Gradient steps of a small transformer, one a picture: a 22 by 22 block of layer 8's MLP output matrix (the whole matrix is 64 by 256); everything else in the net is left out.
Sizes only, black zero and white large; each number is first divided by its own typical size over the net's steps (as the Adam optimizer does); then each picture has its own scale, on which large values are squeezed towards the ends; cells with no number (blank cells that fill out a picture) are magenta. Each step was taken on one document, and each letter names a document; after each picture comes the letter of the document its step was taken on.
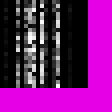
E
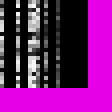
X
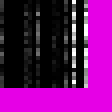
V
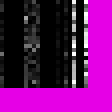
V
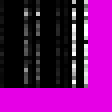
V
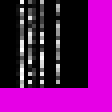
E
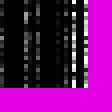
V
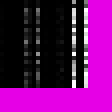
V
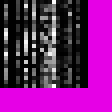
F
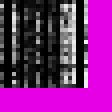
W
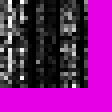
W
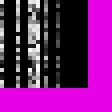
X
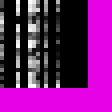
X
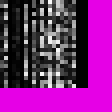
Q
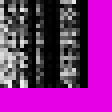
W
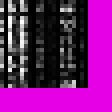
W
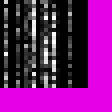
F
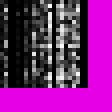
Q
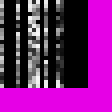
X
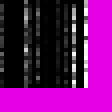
V
